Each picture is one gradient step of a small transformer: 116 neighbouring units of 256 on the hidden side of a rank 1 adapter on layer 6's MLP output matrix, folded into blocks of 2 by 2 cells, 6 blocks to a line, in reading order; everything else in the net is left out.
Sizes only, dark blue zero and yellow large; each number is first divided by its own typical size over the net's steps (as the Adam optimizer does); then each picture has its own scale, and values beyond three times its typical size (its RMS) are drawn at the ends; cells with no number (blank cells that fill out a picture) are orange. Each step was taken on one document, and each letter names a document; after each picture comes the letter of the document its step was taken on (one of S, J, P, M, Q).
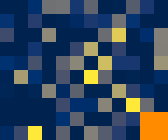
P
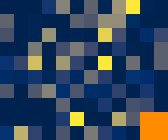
P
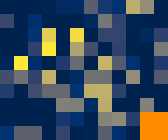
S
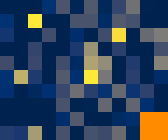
P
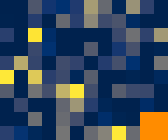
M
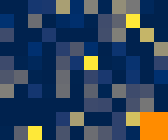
P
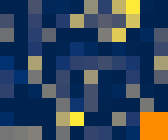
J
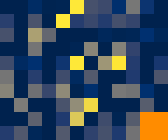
M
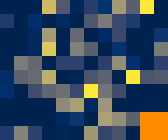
S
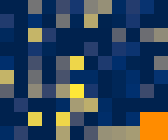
M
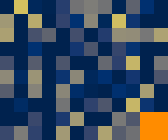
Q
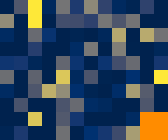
M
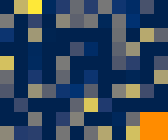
M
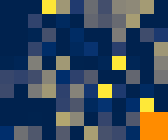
S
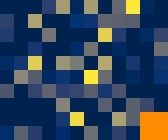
P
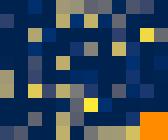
M
